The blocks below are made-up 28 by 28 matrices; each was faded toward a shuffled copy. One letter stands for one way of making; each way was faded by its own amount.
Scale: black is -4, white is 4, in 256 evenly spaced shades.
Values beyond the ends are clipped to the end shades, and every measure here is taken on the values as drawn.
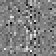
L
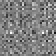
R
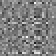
R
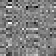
R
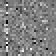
L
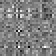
R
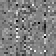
L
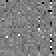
L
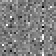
L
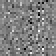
L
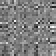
R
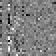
L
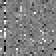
L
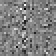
L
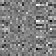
R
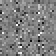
L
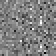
L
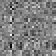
R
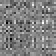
R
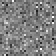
L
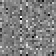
L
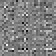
R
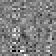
R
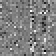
L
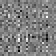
R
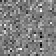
L
